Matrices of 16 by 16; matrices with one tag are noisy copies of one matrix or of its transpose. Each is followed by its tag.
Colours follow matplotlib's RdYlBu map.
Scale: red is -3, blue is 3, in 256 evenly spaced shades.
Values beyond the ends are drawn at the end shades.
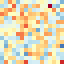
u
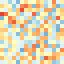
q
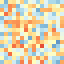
u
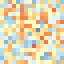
u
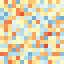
q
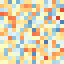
q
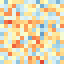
u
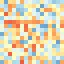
u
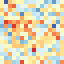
u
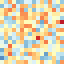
u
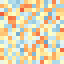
q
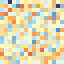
q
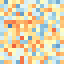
u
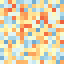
u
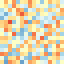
q
